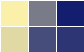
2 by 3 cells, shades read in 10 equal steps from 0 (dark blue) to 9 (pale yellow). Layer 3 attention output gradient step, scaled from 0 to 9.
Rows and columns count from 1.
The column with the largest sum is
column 1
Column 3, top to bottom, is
0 1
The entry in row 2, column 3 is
1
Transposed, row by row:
9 8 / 4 2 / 0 1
